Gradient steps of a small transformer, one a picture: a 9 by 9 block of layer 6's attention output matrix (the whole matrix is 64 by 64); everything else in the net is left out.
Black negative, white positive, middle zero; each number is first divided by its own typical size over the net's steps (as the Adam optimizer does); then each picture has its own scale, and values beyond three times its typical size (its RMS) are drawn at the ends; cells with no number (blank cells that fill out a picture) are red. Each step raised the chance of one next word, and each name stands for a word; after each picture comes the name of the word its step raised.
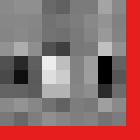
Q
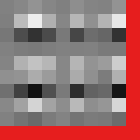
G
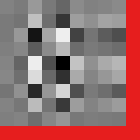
G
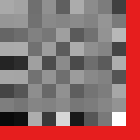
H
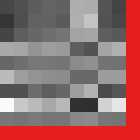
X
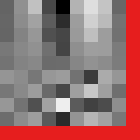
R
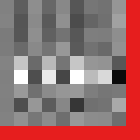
Q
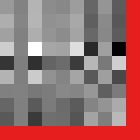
H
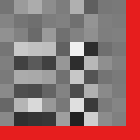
H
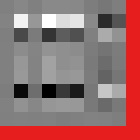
G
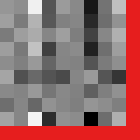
R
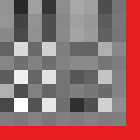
X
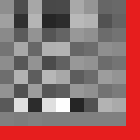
X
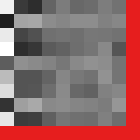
R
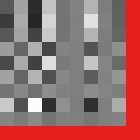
X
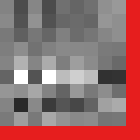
Q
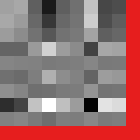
X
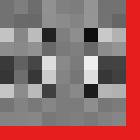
G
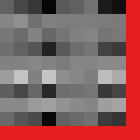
R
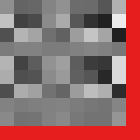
G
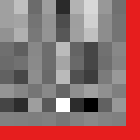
X
